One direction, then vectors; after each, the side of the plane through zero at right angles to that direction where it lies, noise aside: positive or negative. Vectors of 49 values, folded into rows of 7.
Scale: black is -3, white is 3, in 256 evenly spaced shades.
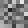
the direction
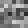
negative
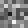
negative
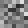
positive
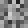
positive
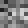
negative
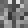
negative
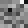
positive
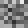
positive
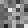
negative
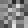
negative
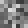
negative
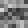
positive
